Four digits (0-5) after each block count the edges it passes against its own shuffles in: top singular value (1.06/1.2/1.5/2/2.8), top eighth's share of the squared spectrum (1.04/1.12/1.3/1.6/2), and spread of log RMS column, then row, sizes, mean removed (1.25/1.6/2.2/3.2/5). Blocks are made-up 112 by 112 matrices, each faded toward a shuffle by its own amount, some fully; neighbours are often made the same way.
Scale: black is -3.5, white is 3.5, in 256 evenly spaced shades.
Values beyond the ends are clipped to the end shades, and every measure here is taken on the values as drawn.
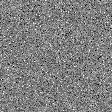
0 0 0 0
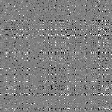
5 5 3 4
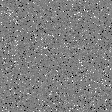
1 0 0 0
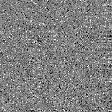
4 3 1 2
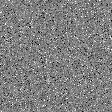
2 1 0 0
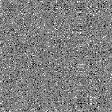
4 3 2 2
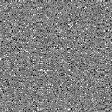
4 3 2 2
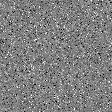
0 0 0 0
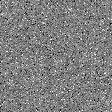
2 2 0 0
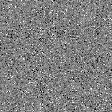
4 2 1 1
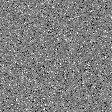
1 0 0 0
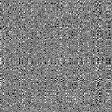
5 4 3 3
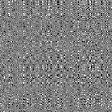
5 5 3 3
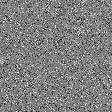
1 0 0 0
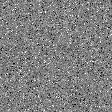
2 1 0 0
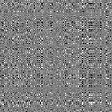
5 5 4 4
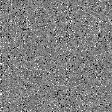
1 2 2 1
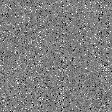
1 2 2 1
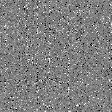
1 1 2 1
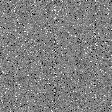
1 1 1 0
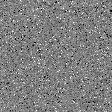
0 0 0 0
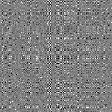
5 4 4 3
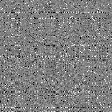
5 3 2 3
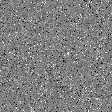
0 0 0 0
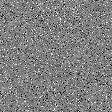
2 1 0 0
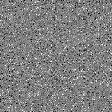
4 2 1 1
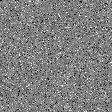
2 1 0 0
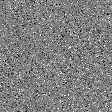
2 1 0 0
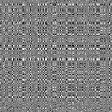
5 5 4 4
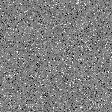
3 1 0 0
